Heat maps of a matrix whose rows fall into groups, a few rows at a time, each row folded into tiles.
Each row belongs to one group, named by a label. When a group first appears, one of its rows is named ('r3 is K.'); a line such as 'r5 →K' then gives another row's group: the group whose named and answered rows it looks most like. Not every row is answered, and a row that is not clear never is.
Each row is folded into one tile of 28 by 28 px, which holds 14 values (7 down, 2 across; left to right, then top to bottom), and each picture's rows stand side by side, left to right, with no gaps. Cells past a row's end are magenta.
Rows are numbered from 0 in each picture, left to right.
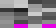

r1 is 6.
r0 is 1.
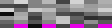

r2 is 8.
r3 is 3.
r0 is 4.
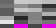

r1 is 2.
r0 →8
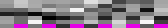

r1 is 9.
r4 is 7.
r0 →1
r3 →2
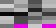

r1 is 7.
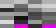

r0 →2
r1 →3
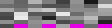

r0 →4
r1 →9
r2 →6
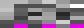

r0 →2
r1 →4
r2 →1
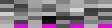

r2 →3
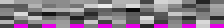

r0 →4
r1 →9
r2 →9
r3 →1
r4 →1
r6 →2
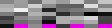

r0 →3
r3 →9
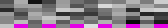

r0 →7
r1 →6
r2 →9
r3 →7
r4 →2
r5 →9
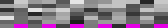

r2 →8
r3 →7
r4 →2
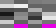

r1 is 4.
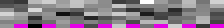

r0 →6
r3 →3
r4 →6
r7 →8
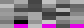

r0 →2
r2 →4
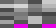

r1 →8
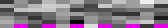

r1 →3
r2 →2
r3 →7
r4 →1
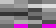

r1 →3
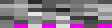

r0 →3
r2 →7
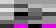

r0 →9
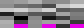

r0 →9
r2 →3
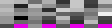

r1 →2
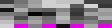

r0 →7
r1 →1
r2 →2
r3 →6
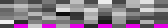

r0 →8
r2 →9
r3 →8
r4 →8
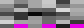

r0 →9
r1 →1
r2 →8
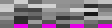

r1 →3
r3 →4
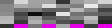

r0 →8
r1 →1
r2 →6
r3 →2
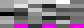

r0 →1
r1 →2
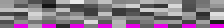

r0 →9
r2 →4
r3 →4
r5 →9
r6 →2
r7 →4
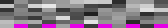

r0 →7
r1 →3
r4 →8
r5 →9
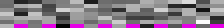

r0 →6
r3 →6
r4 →7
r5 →3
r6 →4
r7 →8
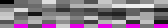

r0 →6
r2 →7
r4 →1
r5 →2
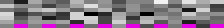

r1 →9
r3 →9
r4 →7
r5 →4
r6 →4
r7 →2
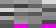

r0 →9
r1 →4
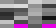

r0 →1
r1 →2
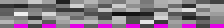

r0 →4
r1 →4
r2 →7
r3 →9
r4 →9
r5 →4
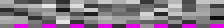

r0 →1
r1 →3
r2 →8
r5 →6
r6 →2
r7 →2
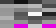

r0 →6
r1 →6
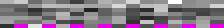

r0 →4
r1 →7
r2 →6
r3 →7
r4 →2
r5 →3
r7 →1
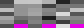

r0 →8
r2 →6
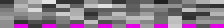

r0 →8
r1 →2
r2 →6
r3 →1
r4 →6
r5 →6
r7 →4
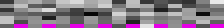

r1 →9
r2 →1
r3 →1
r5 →6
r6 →6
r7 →4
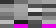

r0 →8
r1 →9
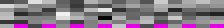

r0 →6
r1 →1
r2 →6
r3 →9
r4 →7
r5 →8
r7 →1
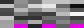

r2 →2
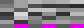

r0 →4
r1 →9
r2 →4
